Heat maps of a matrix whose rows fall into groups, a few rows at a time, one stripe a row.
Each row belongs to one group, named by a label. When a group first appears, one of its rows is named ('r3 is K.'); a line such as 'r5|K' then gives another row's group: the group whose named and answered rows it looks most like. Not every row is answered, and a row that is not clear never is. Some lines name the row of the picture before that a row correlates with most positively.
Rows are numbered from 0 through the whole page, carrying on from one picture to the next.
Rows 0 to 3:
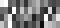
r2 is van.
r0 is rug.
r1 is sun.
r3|van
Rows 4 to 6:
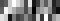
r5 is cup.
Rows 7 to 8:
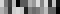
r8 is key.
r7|rug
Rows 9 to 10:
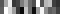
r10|cup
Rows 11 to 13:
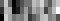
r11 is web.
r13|cup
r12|web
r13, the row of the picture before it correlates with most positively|10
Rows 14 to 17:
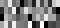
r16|cup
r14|van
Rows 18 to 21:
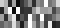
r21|sun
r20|sun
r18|rug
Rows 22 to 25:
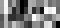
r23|van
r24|web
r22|rug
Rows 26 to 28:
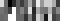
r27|sun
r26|rug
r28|sun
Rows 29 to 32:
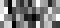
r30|rug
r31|van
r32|cup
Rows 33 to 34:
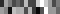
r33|cup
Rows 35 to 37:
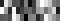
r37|key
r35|cup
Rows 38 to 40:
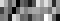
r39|web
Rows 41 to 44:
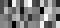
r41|sun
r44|web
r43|key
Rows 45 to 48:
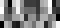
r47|key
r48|web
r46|key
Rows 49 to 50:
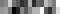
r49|van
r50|web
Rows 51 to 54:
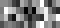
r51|web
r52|cup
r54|cup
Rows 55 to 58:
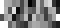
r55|cup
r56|rug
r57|web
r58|rug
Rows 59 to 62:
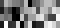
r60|web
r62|van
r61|web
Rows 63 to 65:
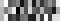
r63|van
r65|van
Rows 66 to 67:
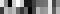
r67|cup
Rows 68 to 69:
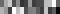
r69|key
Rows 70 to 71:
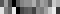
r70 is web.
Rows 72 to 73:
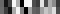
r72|sun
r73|key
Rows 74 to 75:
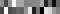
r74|sun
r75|van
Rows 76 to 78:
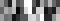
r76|sun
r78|web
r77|sun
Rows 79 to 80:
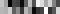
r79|rug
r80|van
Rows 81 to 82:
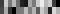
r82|web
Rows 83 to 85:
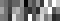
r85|sun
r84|key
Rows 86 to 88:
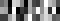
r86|key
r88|sun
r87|rug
